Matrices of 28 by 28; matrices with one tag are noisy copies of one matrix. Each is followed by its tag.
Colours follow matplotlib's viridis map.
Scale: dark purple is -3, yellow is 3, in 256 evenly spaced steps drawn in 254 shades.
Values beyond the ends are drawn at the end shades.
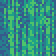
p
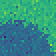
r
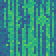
p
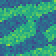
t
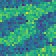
t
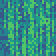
p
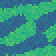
t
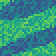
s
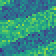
s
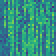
p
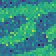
t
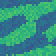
t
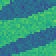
s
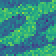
t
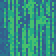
p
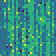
p
